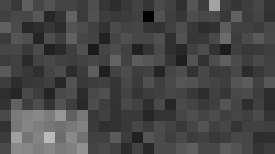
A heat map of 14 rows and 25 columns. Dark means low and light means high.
Odd patch: higher, in the bottom left. Average level on the scale: 30%. Histogram: skewed, a long tail of high values. Ninth with the highest average: bottom left. Roughest part: bottom left.
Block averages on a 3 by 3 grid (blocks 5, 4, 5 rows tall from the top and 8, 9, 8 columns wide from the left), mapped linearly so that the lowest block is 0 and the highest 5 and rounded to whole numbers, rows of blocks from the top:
1 0 1 | 0 1 1 | 5 0 1
